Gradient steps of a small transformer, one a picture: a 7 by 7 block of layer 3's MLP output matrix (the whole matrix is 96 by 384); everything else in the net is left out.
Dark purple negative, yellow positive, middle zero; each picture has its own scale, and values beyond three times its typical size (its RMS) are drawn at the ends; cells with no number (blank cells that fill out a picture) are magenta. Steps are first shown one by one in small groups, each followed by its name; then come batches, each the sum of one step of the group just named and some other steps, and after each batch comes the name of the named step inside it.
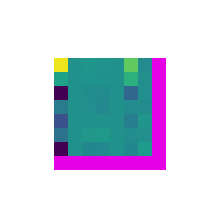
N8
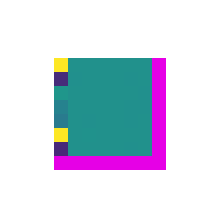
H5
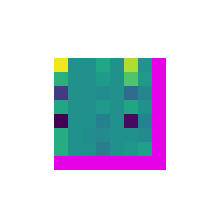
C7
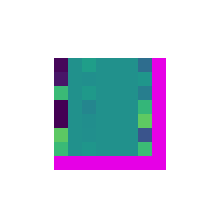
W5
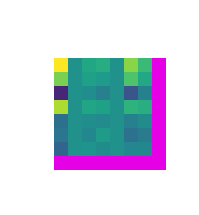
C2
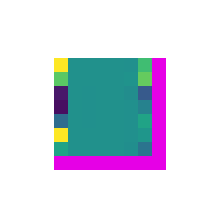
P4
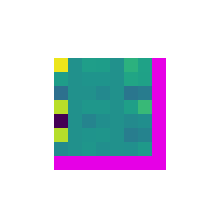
C2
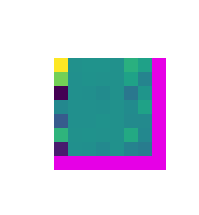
N8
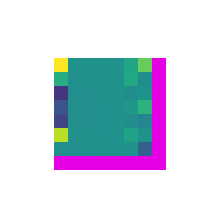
P4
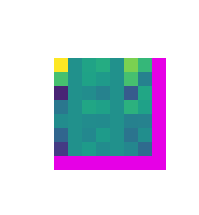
C2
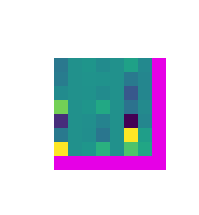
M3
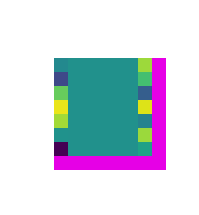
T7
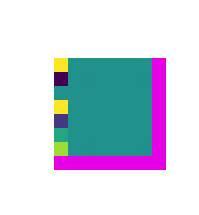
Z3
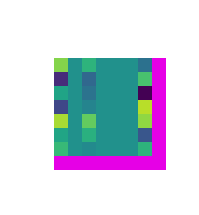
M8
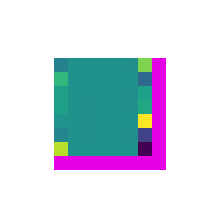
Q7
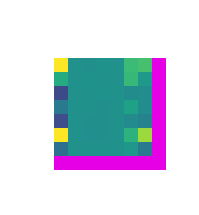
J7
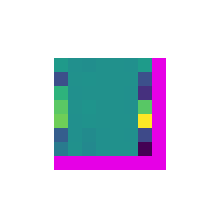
Q7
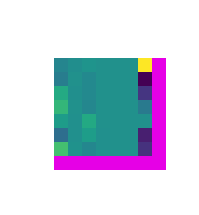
M8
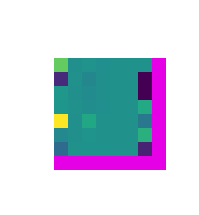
M8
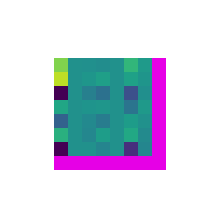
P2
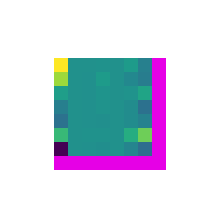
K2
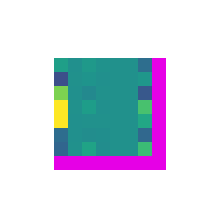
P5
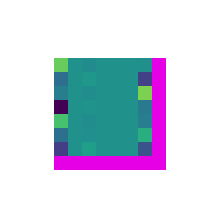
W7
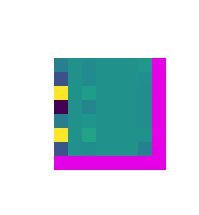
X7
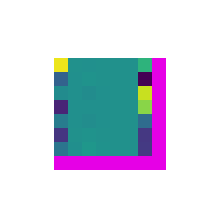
W7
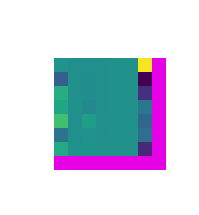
P5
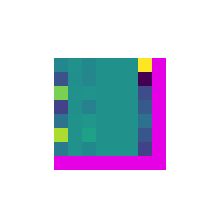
X7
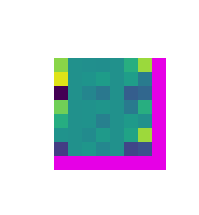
P2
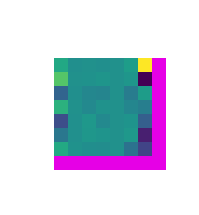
P2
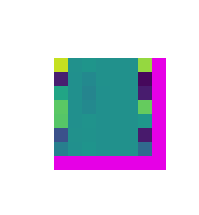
P5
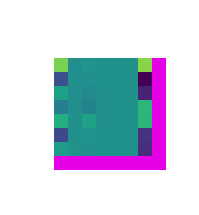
W7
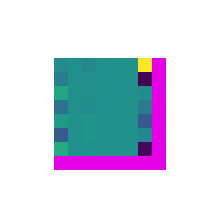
W7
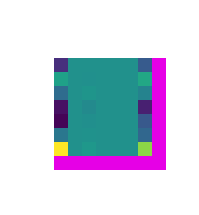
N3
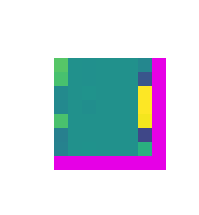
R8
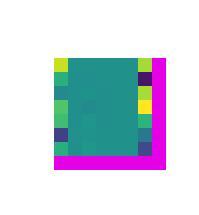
R8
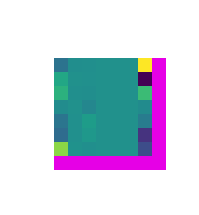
R8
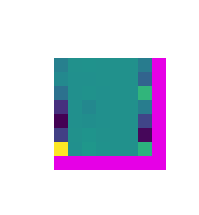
N3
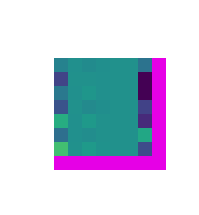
N3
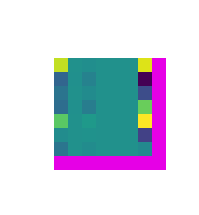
R8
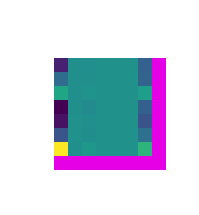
N3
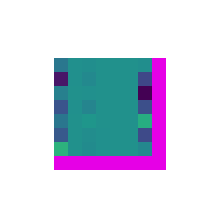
N3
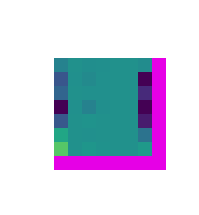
N3
